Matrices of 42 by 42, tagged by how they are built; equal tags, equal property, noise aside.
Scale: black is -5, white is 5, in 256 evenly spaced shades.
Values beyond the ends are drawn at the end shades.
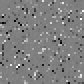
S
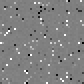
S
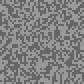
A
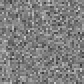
A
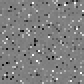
S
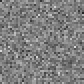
A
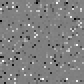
S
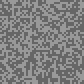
A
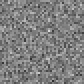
A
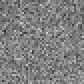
A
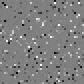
S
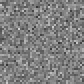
A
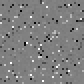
S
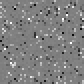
S
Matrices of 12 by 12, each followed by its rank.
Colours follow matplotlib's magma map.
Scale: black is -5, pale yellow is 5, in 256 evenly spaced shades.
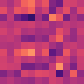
two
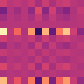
one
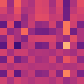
two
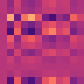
one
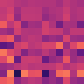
two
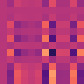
one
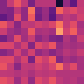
two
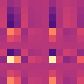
one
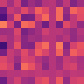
two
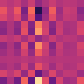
one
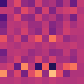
two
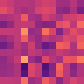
two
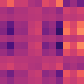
one
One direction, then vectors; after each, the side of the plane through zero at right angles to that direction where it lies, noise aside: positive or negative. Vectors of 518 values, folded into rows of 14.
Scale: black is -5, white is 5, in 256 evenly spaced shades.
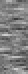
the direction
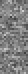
positive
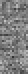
negative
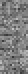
negative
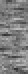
negative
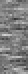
positive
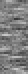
positive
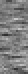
negative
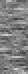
positive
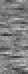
negative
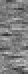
negative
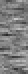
negative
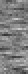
negative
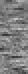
negative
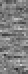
negative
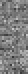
negative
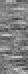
positive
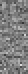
negative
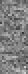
positive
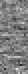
positive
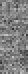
positive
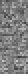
negative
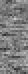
negative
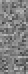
positive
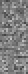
negative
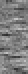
negative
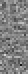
positive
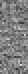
negative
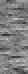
negative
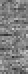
negative
